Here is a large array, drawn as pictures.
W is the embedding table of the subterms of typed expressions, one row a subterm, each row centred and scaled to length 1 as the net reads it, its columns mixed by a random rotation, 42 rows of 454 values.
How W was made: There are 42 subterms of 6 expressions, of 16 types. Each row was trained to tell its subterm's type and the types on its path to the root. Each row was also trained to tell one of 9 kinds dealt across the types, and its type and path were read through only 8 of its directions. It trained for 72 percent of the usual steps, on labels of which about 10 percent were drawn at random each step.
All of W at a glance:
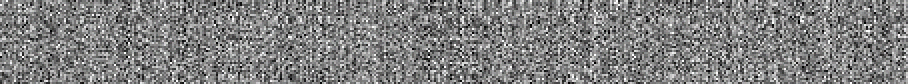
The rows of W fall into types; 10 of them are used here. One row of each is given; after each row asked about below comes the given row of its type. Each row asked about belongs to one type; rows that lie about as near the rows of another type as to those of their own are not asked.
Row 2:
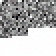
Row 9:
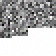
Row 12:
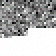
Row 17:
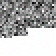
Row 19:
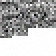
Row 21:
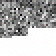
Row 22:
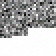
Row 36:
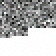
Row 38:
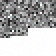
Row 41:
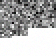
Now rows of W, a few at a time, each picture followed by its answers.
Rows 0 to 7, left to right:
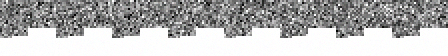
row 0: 17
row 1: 22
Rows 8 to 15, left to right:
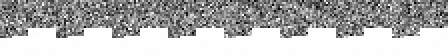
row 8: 9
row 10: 9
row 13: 21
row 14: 17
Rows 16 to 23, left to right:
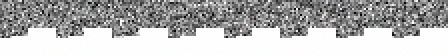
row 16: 38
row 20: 9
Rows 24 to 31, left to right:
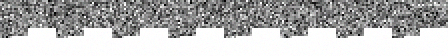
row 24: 38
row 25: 17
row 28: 17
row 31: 19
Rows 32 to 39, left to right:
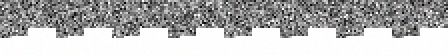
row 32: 38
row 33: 22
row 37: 21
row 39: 21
